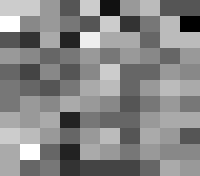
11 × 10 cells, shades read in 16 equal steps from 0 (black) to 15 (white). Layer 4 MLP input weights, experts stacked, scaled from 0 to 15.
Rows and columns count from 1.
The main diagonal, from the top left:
12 8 10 7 8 11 5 9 9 8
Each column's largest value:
15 15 10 10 14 12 10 11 11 11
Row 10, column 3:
6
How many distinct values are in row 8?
5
